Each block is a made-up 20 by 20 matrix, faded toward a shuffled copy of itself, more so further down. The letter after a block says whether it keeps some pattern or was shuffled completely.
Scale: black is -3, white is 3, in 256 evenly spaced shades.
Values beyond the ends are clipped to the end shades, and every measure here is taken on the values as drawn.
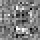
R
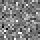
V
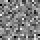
V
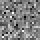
V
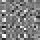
R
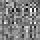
R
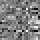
R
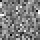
V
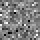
V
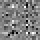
R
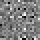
R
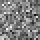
V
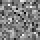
V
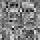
R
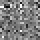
R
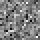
V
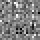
R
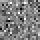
V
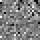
V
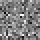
R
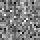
V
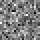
V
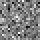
V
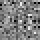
R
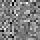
R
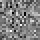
R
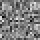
R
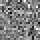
V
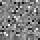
V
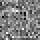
V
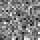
V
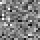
R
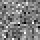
R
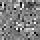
R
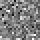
V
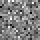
V
